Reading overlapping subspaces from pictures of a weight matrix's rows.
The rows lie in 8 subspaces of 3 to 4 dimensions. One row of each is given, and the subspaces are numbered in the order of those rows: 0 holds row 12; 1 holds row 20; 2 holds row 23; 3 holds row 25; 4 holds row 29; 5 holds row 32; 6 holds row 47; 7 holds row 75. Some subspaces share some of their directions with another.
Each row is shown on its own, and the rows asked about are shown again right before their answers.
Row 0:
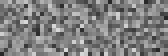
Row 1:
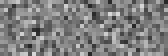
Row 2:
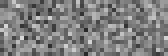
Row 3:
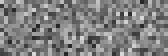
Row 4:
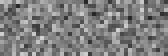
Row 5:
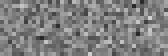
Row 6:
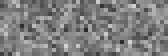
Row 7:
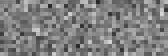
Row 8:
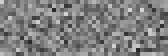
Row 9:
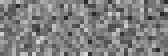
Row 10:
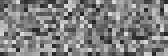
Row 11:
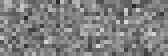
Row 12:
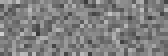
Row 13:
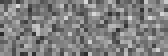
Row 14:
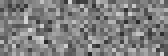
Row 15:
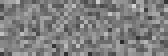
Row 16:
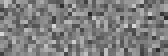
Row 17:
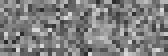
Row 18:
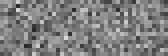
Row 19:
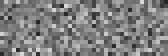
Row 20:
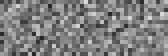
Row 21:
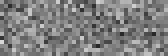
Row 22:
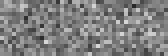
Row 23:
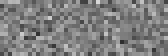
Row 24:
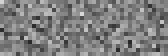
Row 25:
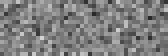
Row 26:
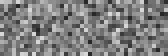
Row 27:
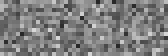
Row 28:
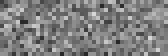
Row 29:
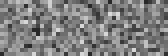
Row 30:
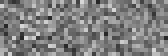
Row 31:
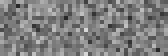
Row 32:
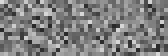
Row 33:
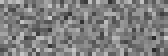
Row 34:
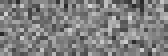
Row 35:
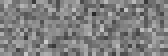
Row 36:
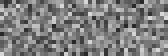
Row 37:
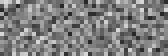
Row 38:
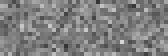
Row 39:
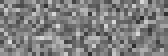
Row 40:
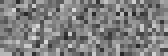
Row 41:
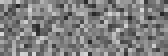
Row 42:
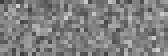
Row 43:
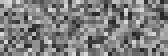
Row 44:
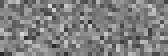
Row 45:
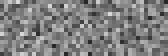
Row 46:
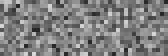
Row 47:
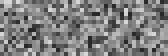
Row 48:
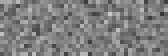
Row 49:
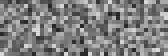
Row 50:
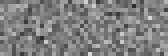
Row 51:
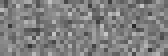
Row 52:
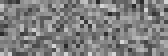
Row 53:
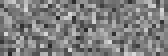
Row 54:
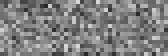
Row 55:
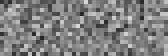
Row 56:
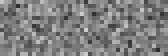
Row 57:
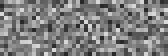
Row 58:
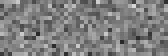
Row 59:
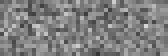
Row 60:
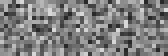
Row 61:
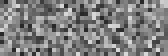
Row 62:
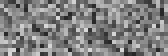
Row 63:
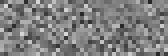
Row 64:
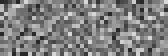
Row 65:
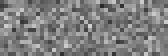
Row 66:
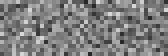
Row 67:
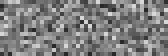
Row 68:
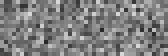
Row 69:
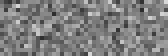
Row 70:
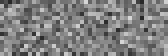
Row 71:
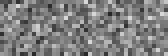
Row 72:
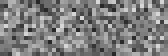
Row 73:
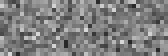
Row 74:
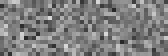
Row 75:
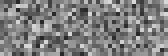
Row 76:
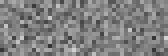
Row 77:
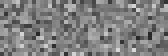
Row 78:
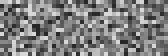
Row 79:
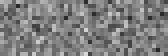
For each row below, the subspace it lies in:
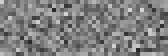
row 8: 5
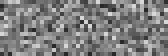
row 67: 3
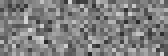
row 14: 6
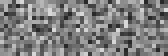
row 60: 3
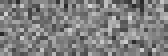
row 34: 6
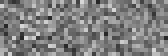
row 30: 2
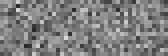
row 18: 7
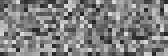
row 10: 1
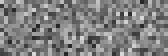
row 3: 7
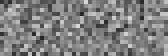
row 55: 1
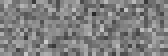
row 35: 7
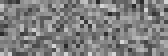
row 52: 3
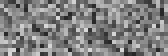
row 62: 1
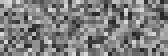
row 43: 6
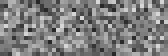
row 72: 3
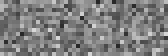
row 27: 1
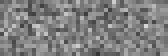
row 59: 0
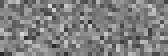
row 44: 5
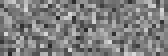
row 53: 1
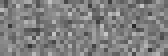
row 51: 4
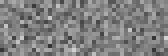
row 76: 2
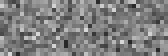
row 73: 0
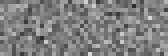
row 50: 6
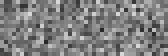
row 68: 7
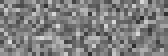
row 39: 7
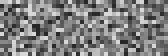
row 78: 0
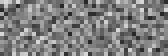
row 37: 4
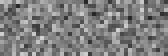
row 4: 1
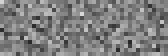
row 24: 5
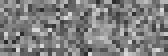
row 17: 1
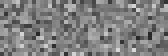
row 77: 3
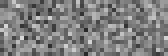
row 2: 2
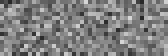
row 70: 1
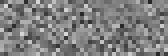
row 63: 5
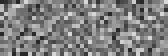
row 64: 4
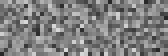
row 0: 4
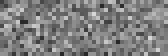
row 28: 3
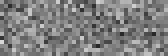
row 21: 7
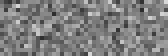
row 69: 7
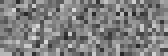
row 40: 7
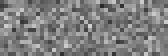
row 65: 3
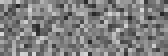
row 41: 0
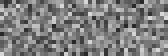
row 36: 4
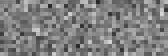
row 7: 1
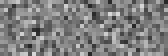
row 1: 4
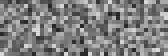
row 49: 4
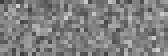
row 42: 2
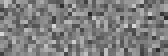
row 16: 4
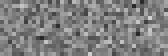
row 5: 7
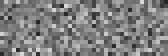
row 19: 5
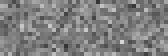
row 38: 5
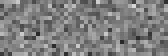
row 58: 3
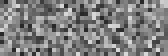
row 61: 5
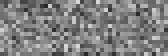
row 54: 1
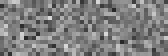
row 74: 2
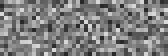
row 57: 3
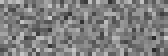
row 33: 2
